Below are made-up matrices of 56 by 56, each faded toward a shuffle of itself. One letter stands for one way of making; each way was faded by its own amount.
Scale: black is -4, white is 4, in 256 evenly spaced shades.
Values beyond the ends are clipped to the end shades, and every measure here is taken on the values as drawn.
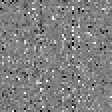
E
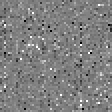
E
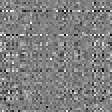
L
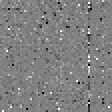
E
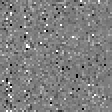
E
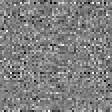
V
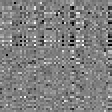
L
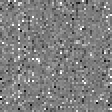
E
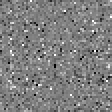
E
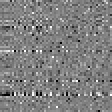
L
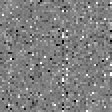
E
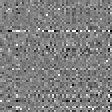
L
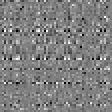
L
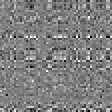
L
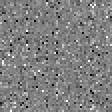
E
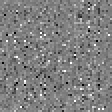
E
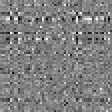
L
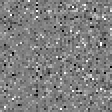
E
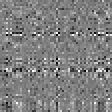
L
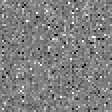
E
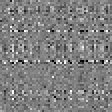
L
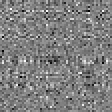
V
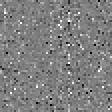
E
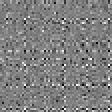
L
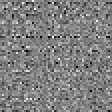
V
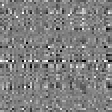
L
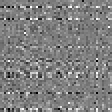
L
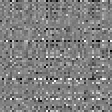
L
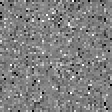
E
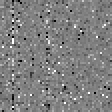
E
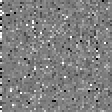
E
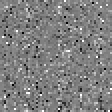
E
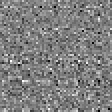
V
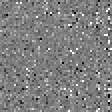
E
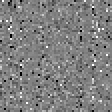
E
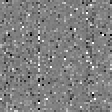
E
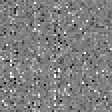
E
